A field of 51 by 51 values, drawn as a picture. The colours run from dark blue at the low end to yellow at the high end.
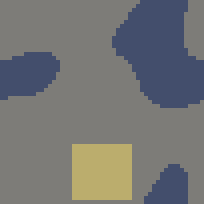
In the bottom middle lies a patch that is higher than the rest. The bottom middle is the roughest part. No regular stripes run through it. The bottom middle is the ninth with the highest average.
